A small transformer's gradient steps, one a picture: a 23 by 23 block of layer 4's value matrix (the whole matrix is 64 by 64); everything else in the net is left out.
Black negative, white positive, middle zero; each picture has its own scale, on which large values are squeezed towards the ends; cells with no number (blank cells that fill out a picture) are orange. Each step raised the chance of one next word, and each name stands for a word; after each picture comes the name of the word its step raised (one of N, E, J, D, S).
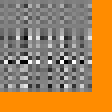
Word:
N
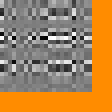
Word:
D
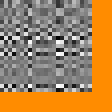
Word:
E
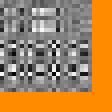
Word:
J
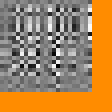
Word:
J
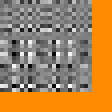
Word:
E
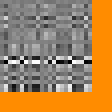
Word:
N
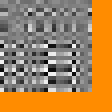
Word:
J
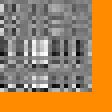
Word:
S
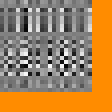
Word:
J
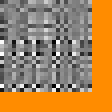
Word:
E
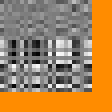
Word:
E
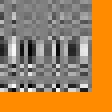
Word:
S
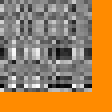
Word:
S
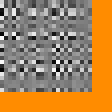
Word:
D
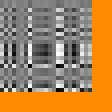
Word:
E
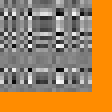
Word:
D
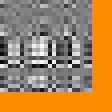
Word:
S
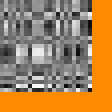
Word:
S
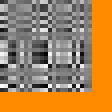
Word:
E
